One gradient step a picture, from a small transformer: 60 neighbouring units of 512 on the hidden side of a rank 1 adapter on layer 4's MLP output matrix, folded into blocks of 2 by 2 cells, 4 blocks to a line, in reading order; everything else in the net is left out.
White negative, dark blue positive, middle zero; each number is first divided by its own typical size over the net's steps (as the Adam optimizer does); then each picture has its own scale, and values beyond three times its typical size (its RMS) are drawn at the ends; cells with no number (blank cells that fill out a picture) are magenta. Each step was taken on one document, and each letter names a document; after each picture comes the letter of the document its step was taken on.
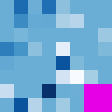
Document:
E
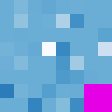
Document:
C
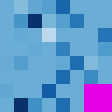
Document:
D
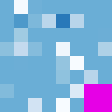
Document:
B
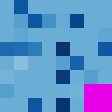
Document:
B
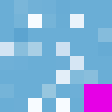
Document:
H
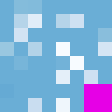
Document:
H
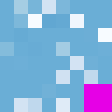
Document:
D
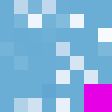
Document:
D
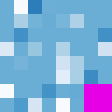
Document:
H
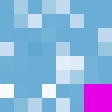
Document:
C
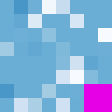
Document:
E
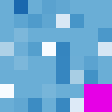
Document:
C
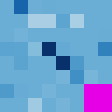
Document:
C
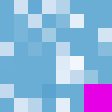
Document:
E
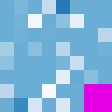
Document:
E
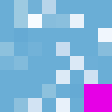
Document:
D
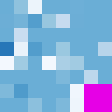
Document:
B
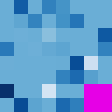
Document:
E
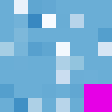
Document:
B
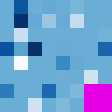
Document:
B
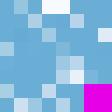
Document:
E
